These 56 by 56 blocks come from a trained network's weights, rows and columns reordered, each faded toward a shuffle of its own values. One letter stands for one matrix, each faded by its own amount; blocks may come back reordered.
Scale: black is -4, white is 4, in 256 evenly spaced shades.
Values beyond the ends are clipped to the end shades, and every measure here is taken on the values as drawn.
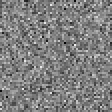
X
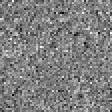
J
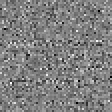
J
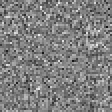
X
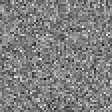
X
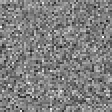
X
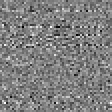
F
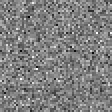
X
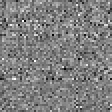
F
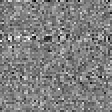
F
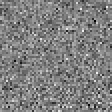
X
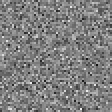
X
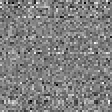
F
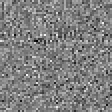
X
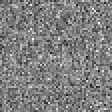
X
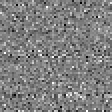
J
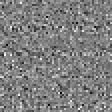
J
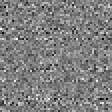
F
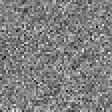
X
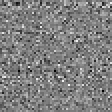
J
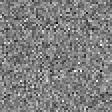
X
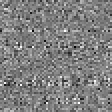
F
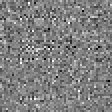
J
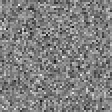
X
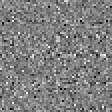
J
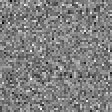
X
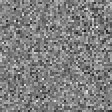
X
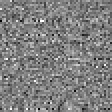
F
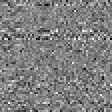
F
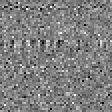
J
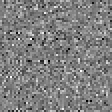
J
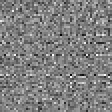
F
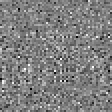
J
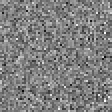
X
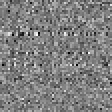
F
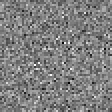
X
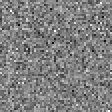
X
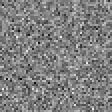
X
